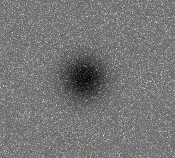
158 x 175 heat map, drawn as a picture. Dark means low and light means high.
No overall slope runs across the table. A single dip lies in the centre. The ninth with the lowest average is the centre. No single row or column stands out from its neighbours.
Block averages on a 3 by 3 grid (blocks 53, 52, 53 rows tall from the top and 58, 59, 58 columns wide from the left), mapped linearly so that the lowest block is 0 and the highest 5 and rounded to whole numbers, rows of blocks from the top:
5 5 5 | 5 0 5 | 5 5 5
